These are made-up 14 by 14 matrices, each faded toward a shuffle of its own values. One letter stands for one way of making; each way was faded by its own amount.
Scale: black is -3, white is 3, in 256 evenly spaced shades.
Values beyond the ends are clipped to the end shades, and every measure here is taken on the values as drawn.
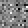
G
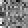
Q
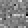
G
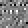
Q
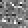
G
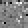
G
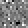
G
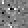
G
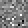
G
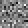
Q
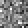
Q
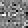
Q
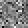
Q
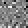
Q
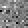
G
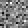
Q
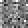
Q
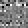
G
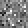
G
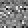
G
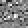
G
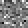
Q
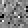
G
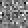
Q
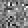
Q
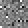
G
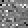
G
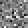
Q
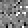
G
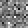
Q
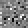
G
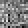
Q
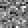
Q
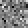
Q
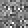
Q
